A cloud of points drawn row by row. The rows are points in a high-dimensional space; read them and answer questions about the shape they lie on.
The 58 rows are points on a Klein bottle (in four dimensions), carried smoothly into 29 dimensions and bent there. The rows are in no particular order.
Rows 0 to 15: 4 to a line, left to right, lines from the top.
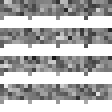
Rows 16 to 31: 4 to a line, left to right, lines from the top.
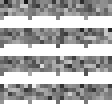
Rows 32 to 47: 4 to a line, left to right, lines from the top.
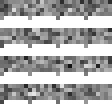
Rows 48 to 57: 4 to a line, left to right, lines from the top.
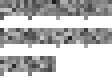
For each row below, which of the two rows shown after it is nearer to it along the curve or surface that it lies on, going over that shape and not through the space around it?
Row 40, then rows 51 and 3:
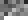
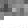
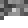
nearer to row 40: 3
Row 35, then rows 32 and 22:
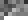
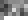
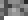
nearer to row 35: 22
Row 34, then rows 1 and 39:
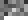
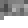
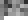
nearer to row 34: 39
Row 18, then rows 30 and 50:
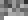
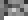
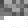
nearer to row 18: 30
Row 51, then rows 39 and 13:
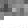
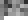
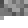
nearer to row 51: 13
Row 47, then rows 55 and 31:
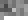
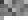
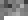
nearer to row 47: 55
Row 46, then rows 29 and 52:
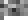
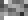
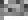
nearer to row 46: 29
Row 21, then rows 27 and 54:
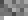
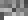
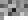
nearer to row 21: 54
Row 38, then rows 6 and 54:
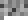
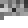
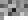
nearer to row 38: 6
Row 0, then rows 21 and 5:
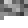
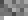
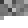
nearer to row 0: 21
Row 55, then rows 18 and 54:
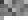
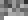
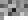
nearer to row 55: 54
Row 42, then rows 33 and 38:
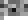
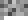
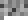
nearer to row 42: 33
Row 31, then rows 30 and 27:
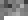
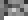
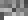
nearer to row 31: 27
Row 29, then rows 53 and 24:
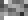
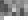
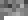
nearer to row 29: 53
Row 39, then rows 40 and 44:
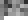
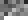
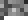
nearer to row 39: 44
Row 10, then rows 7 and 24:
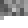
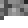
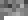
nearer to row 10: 7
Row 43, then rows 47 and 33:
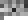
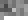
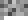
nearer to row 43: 33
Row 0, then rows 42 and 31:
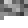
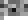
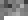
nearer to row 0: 42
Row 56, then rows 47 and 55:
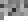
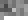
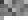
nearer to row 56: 55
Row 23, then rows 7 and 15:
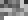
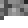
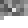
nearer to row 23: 7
